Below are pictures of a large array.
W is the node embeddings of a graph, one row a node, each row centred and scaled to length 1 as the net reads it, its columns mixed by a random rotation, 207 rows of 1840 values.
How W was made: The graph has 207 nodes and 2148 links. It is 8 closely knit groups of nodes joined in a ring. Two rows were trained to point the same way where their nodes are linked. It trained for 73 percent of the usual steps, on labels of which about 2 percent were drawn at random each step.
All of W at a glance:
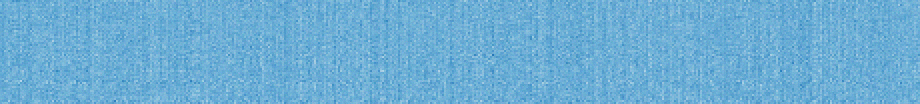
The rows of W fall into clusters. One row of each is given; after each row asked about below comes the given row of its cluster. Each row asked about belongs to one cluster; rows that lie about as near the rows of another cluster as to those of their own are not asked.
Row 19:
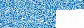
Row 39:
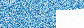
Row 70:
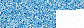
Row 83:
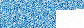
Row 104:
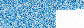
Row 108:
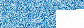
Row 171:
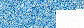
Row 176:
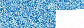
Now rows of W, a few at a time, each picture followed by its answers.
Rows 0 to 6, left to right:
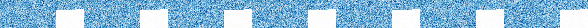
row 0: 19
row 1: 104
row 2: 171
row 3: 104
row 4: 83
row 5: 19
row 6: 39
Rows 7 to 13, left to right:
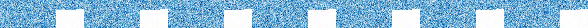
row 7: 108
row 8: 104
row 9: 83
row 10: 83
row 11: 70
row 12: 39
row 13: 104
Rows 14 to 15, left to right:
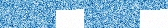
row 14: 19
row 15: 176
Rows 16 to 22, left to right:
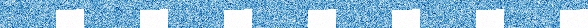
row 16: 39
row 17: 171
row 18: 83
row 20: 83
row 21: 176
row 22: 19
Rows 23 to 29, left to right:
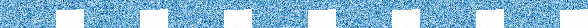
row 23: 108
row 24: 39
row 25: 176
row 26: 171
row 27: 104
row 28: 176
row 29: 108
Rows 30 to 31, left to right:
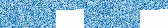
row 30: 83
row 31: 39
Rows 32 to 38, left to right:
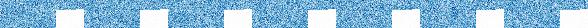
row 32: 70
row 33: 176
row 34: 19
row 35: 176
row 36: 108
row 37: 171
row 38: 176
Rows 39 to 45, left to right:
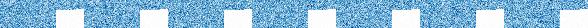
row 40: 39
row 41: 70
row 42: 104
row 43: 104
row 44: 171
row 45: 176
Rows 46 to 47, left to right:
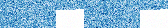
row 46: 19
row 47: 39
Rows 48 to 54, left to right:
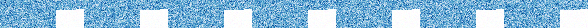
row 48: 19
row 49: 108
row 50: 171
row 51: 104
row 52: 19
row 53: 70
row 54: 39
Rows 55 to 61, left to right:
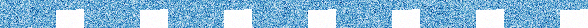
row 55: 171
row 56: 108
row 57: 104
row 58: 171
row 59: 19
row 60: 39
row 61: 70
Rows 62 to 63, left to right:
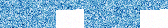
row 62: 39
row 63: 171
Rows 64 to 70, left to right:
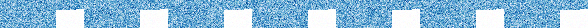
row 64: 108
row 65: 70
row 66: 39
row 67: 19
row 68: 171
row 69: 39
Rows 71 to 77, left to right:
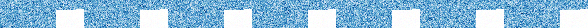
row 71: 83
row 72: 104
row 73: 171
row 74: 171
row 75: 83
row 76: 176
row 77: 39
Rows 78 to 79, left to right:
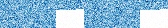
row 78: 176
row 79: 171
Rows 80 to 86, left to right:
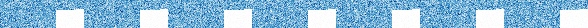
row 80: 83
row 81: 171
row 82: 70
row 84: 83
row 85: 39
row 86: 19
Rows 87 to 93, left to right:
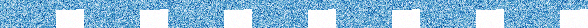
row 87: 108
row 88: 108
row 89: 19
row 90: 70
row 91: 171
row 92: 104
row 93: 104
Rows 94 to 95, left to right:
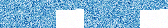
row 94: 83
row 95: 176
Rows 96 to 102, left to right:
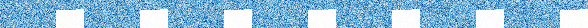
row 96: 70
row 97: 83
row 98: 176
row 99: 19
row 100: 19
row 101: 39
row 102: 39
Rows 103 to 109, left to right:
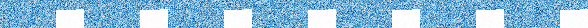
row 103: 171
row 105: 83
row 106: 39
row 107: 70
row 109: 171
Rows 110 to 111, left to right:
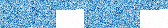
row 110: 171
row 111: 171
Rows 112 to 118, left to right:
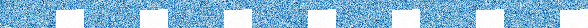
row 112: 19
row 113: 83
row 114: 83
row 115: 176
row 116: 70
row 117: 104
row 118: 70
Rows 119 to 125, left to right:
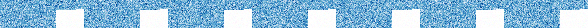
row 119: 104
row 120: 83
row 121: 171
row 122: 176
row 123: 176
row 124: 83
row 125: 176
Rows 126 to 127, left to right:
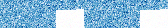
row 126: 104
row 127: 104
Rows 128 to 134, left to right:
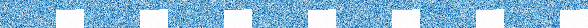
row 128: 104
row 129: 108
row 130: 83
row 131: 70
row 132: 104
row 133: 39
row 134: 19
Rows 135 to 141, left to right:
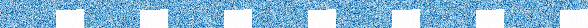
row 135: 70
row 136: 70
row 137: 19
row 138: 83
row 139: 39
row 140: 19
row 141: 19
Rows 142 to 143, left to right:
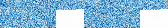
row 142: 19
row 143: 39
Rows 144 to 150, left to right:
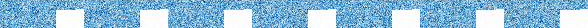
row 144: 171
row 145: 70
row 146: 19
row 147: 176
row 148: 19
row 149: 83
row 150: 176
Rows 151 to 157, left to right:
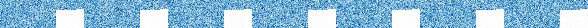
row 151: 70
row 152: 171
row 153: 19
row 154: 104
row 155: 39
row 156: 83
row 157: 176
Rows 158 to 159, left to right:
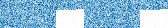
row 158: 19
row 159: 108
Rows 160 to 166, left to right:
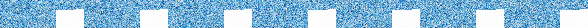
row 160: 39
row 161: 39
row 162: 39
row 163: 83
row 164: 70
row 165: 70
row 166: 70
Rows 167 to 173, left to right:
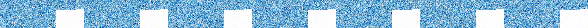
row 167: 104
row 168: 104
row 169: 176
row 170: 171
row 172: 70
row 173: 39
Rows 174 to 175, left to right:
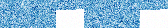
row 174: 171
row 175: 176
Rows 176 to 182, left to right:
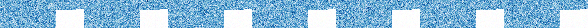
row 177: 108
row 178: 171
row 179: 104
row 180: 171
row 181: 176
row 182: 176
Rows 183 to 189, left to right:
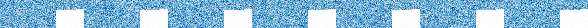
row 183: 19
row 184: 39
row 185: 83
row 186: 19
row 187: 108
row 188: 171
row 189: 108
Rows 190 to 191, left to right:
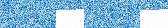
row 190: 176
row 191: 108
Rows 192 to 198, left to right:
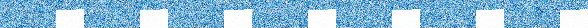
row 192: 104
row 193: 19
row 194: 108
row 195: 19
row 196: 19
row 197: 19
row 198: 171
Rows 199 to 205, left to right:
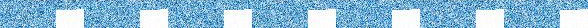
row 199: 104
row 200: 83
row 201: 176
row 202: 83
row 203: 83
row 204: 104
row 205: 83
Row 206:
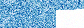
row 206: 39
